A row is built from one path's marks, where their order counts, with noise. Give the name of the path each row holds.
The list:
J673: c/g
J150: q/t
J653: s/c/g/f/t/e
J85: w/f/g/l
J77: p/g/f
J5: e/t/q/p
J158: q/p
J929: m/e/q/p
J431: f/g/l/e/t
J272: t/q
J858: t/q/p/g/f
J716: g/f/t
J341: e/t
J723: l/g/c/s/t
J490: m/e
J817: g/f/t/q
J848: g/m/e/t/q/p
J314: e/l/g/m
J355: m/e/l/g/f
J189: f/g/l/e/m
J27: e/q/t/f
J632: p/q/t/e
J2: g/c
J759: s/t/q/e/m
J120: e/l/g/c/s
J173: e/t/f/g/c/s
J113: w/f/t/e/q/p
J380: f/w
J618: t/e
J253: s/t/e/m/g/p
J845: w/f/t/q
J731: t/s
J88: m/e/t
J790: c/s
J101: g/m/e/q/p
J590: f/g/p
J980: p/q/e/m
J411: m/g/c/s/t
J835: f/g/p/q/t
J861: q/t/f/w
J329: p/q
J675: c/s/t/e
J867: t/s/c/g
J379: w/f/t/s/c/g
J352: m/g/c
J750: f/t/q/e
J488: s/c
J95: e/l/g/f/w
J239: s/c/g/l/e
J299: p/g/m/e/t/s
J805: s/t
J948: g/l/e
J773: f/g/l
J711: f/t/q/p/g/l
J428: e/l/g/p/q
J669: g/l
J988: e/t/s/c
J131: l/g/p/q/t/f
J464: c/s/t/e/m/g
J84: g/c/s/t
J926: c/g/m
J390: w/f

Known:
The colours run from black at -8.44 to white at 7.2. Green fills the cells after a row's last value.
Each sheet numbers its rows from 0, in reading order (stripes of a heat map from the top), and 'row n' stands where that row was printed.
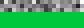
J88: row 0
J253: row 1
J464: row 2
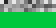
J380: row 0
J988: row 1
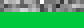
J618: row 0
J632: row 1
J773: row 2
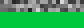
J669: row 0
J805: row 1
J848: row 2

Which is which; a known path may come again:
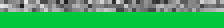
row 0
J790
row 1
J2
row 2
J428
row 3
J341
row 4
J848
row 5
J669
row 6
J84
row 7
J618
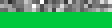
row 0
J239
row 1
J329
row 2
J980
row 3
J988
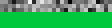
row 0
J723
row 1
J380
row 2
J355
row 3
J352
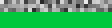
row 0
J85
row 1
J926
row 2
J88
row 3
J711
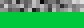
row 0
J77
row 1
J411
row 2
J173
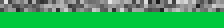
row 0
J253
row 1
J948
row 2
J805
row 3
J653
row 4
J731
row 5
J299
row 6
J750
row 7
J189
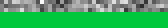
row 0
J5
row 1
J632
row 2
J95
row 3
J673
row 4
J858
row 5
J773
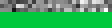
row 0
J131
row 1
J590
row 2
J464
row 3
J272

